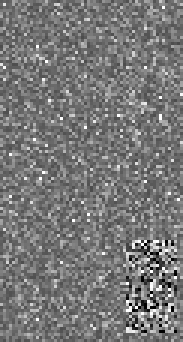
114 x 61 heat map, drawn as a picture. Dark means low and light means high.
Grain: fine. Odd patch: rougher, in the bottom right. Mirror symmetry: none. Roughest part: bottom right. Stripes: none. Odd rows or columns: none.
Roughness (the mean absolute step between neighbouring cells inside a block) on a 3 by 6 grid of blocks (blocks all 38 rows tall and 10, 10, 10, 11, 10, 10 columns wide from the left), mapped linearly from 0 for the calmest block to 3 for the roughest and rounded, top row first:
000000
000000
000032
